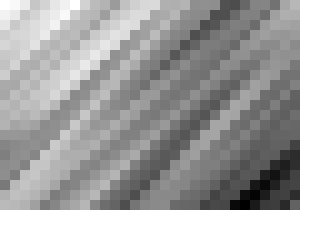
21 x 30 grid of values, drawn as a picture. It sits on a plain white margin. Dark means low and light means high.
Slope: up to the top left. Ninth with the lowest average: bottom right. Grain: diagonal, up to the right. Ninth with the highest average: top left. Lone odd cells: none. Mirror symmetry: none.
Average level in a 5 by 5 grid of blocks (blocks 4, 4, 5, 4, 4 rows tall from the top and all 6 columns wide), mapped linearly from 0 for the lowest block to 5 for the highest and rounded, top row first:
54423
44323
43322
33221
33210
